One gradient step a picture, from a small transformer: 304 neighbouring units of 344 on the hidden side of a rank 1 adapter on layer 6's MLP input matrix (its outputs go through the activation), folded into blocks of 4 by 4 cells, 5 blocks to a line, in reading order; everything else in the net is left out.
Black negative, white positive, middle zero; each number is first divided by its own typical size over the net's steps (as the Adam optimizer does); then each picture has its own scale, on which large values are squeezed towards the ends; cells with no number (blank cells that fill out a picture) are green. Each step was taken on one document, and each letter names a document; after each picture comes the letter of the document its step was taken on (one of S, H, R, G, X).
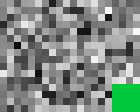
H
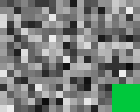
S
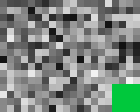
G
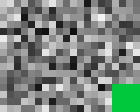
G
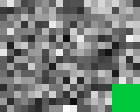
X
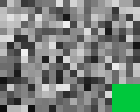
S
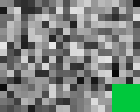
S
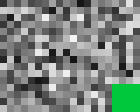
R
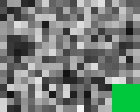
G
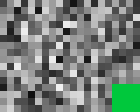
S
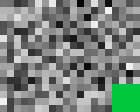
H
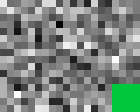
H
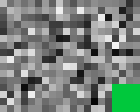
R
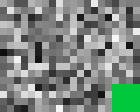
R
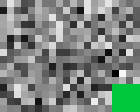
X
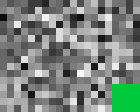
H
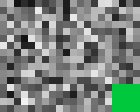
G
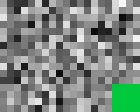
S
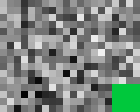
H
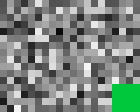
R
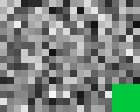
H
